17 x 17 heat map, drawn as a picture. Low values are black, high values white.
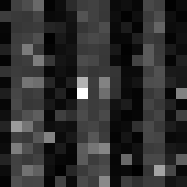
Overall the values sit about 20% of the way up the scale. The ninth with the highest average is the centre. Upright stripes repeat 3 times across the table. The values are skewed, with a long tail toward high values.
